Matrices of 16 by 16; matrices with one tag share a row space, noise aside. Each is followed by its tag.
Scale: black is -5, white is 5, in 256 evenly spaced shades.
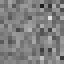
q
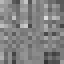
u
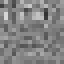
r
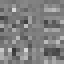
u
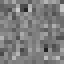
u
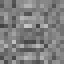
r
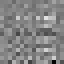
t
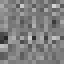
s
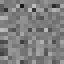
s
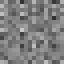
s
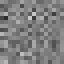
s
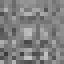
r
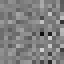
q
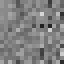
q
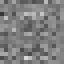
r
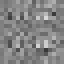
t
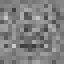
r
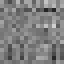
t
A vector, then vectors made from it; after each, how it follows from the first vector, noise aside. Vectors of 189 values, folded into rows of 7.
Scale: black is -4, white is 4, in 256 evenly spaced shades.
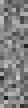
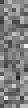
negated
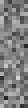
copied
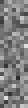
negated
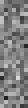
copied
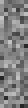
copied
